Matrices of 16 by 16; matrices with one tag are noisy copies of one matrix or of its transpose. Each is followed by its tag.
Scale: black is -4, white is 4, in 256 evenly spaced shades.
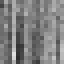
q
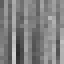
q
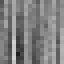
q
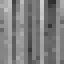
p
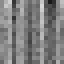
p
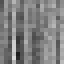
q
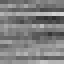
q
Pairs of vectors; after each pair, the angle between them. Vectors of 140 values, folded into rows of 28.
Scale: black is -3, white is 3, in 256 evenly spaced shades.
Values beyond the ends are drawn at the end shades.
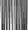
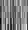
nearly opposite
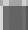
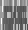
partly aligned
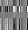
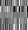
nearly opposite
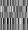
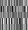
nearly opposite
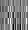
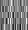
nearly parallel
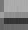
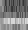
nearly opposite
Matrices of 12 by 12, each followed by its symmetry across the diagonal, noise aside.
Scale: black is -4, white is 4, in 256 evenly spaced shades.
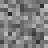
neither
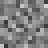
antisymmetric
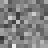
neither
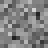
symmetric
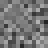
symmetric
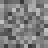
antisymmetric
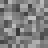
antisymmetric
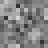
symmetric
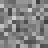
neither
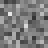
neither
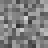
antisymmetric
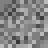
symmetric
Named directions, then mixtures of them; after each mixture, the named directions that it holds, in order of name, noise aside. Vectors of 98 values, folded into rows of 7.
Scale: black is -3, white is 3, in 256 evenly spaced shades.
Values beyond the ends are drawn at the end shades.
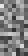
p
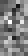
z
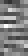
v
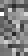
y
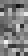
y, z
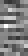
v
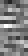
v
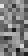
p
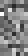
y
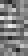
p, v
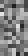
p, y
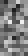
z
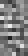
p, v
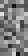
p, y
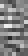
p, v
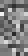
y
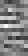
v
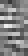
p, v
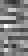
v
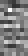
v, y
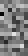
p, y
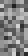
p, y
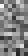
p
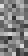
p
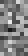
p, z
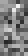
y, z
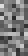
p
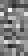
v, y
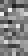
v, y
